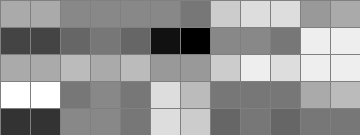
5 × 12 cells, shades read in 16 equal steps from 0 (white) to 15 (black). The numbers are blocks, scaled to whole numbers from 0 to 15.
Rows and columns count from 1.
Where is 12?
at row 5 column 1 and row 5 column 2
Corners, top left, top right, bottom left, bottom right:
5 5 12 8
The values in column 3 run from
4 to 9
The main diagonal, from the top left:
5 11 4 7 8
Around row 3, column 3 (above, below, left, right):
9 8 5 5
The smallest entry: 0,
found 2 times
